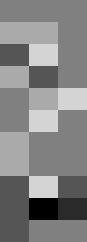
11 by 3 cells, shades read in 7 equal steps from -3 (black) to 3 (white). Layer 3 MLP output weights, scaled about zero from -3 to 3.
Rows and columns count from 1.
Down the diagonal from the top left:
0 1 0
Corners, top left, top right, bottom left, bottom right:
0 0 -1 0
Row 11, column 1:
-1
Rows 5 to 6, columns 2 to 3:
1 2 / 2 0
